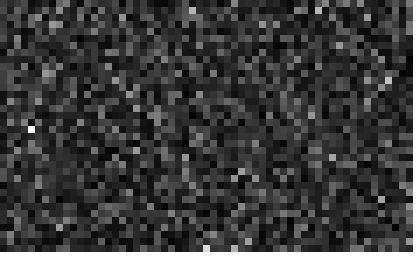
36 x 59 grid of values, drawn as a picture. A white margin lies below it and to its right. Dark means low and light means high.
Slope: none. Grain: fine. Histogram: skewed, a long tail of high values. Mirror symmetry: none. Stripes: none. Average level on the scale: 20%.
